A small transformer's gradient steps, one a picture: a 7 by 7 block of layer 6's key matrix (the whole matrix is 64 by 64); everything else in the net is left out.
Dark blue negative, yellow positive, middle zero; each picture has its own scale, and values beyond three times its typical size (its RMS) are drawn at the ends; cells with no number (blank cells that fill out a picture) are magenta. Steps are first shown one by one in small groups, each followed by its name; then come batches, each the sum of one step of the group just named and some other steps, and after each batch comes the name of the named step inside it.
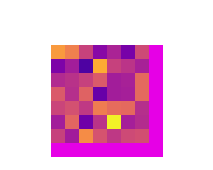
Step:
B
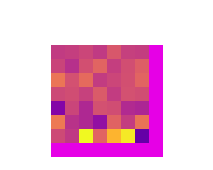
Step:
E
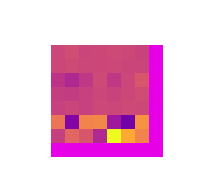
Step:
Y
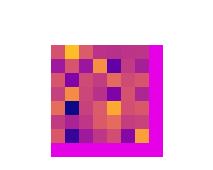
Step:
B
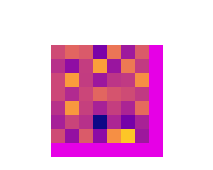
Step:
E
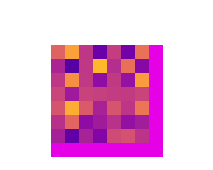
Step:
B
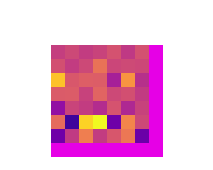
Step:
E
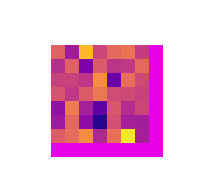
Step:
E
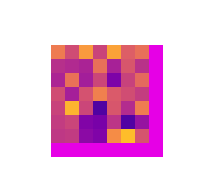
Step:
Y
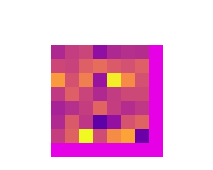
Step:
E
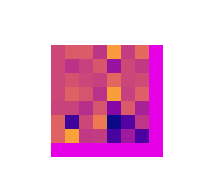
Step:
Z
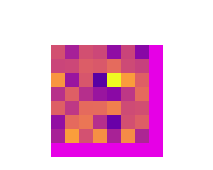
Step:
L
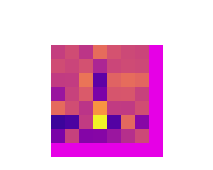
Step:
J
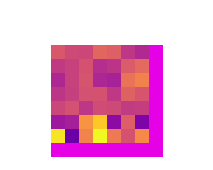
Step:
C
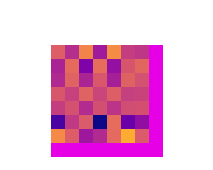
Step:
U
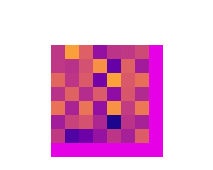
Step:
L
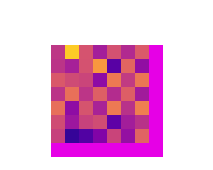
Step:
Z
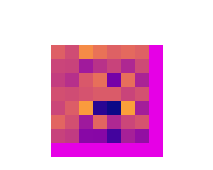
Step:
Z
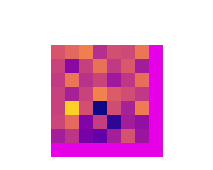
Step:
Z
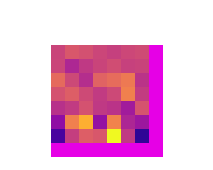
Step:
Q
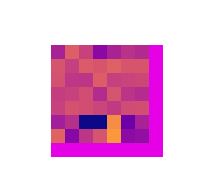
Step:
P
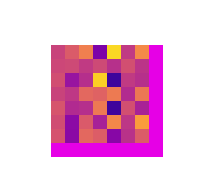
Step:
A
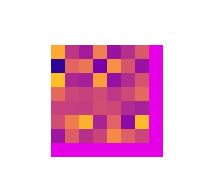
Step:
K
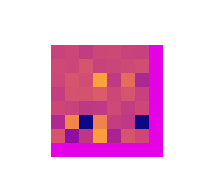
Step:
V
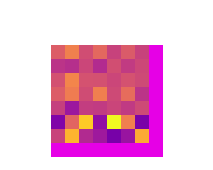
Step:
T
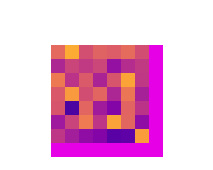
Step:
T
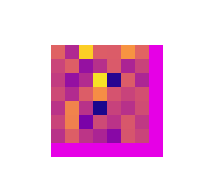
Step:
A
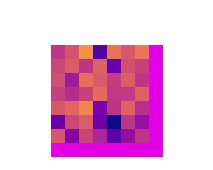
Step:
A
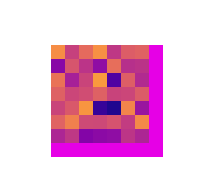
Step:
K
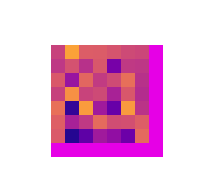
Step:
V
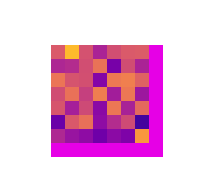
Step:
T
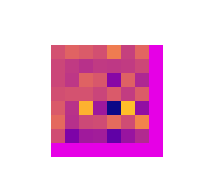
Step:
A
